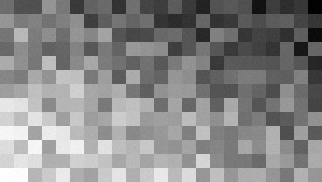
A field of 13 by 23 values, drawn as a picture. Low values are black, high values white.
The field climbs toward the bottom left. The ninth with the highest average is the bottom left. Fine speckle covers the field. The top right is the ninth with the lowest average. There are no regular stripes.
